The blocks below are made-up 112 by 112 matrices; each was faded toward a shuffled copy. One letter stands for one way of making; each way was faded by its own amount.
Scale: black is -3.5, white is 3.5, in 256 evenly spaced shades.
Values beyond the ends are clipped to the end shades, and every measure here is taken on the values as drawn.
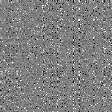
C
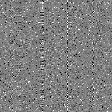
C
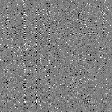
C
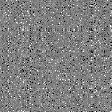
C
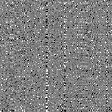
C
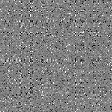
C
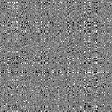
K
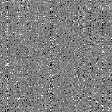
C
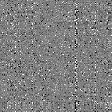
C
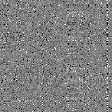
C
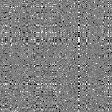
K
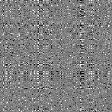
K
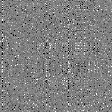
C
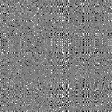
K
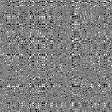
K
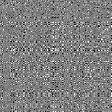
K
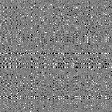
K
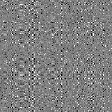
K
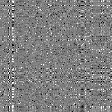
K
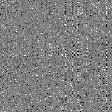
C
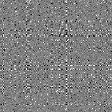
K
